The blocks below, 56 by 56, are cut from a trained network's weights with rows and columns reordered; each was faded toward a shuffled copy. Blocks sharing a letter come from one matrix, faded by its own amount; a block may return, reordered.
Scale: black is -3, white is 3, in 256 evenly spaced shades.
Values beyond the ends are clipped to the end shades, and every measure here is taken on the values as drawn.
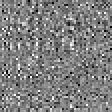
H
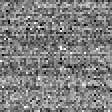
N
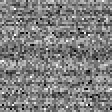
N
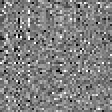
H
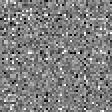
H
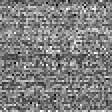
N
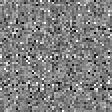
H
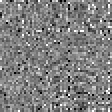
H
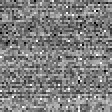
N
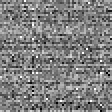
N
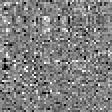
H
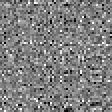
H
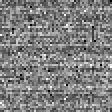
N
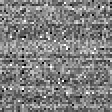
N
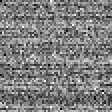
N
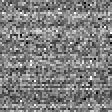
N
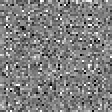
H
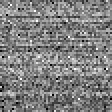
N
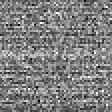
N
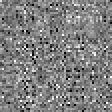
H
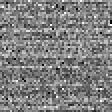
N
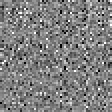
H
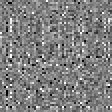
H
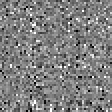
H
